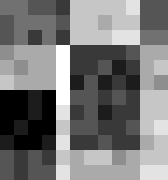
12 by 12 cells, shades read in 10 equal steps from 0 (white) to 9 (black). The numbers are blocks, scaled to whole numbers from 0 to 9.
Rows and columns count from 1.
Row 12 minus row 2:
0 2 1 1 -5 1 1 0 1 1 -5 -5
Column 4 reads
6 5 5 3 3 3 9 9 9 8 7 6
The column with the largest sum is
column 2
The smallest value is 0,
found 4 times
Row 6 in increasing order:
0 2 3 3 3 3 4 6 7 8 8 8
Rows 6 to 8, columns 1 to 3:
2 3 3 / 9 9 8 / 9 9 8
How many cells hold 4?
4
